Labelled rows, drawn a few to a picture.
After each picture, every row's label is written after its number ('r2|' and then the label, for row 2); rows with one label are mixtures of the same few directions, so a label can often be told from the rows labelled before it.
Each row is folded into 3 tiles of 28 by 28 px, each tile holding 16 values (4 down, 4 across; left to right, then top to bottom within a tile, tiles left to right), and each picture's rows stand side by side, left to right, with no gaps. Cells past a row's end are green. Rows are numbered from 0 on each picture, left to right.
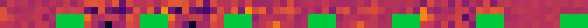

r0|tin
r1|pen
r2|pen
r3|pen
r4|pen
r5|tin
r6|tin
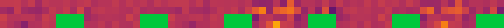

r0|pen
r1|tin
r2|pen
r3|pen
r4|tin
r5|pen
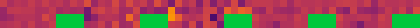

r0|tin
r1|tin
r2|tin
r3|pen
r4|pen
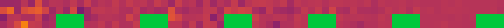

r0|pen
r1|tin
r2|tin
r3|pen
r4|pen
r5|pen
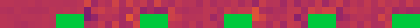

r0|pen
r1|tin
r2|tin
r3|tin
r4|tin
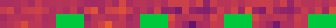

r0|pen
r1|pen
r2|pen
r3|pen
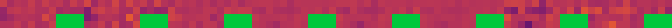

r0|tin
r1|tin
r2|tin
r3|pen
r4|pen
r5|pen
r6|pen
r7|pen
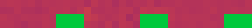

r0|pen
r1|tin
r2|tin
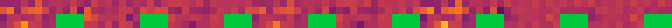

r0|pen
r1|tin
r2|pen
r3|pen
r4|pen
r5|pen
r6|tin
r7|tin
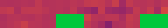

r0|pen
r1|pen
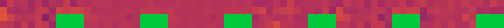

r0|tin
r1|tin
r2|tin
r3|pen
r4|tin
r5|tin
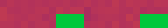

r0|tin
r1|tin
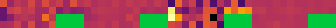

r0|tin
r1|tin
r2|tin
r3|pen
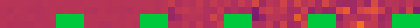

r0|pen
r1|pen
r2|tin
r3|tin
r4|pen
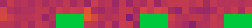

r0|tin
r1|tin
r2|pen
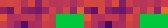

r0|pen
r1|pen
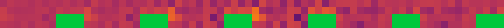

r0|tin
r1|tin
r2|tin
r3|tin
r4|pen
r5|pen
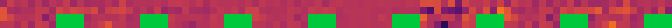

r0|tin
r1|pen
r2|pen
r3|tin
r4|tin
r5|pen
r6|tin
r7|pen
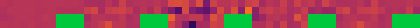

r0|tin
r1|pen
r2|pen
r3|tin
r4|pen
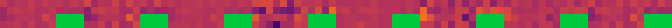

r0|tin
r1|tin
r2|tin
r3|pen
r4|pen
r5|tin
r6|tin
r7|tin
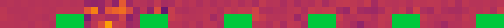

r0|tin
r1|pen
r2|tin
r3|tin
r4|pen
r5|pen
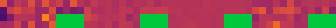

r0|tin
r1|tin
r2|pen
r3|pen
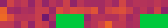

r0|tin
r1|pen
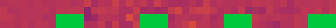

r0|tin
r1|tin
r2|pen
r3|pen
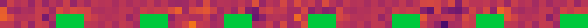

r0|tin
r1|tin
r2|pen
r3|tin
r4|tin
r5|pen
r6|tin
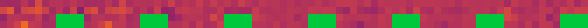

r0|pen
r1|pen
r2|tin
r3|tin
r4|pen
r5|pen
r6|tin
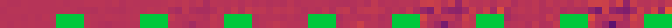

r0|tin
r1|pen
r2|pen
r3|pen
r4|pen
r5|pen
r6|tin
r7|pen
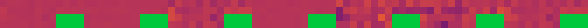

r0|tin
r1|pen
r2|tin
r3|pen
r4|tin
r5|pen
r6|tin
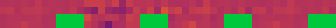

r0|pen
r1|pen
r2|pen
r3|pen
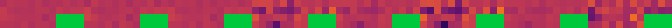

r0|tin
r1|tin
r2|tin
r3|pen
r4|pen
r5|pen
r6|pen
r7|tin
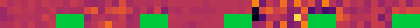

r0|tin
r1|pen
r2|pen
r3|tin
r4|tin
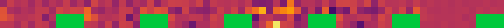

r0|tin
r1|tin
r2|pen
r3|pen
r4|pen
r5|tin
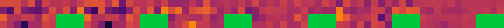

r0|pen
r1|pen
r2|pen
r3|tin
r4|tin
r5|pen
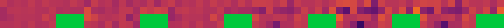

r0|tin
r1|tin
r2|tin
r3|pen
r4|pen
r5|pen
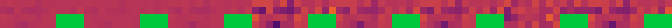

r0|pen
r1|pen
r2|pen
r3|pen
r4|pen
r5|pen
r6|tin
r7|pen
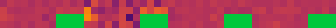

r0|tin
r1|tin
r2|tin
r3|pen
